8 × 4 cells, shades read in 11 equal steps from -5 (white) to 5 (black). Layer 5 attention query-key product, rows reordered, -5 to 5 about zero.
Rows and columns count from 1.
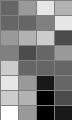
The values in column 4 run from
-4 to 4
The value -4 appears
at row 1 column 3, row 2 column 4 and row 6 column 1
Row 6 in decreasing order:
4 1 -1 -4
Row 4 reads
0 2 1 -1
